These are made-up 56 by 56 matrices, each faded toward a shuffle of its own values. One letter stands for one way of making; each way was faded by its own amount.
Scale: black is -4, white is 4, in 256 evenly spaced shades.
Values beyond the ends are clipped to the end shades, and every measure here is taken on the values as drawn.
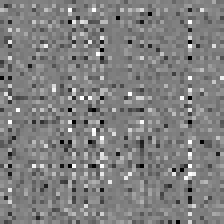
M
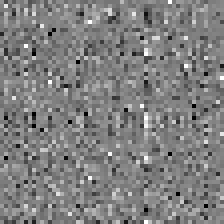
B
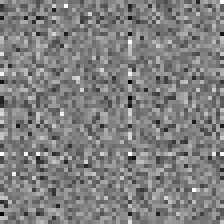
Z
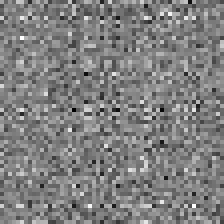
Z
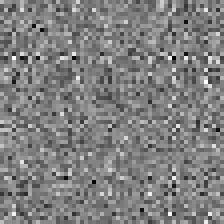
Z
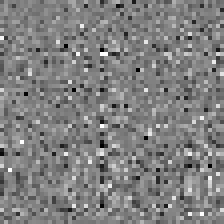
B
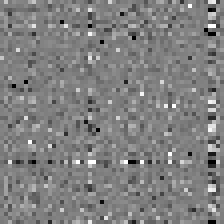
M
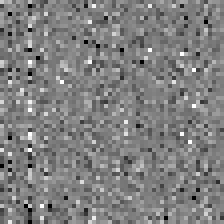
B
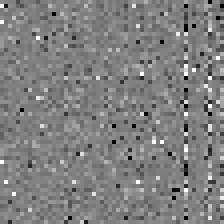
B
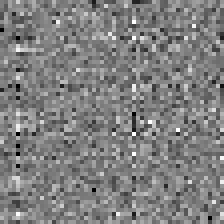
Z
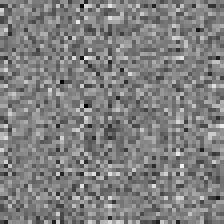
Z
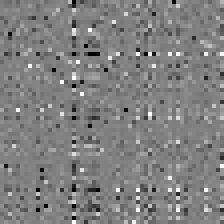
M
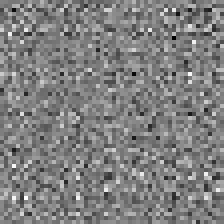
Z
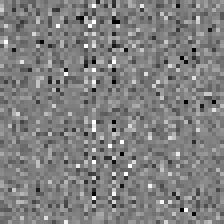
B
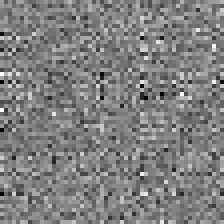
Z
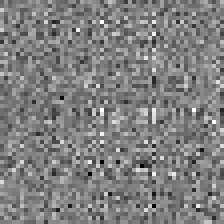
Z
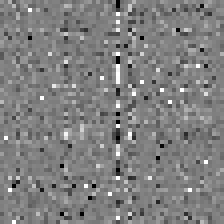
B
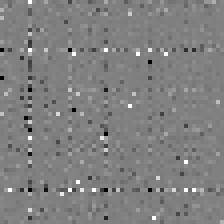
M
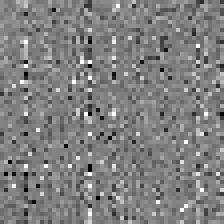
B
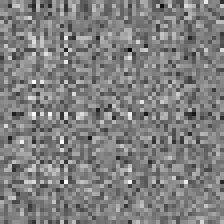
Z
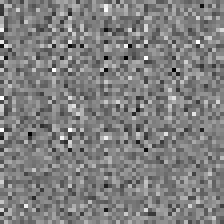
Z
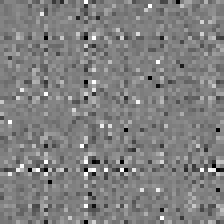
M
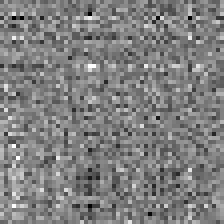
Z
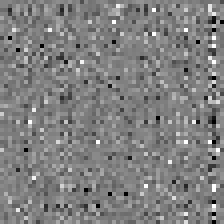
B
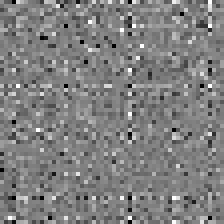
M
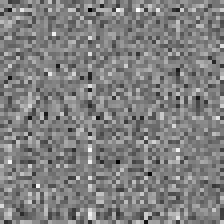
Z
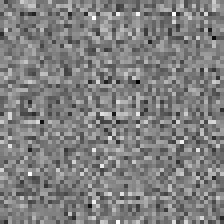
Z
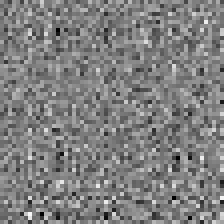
Z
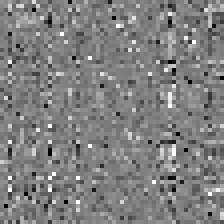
B
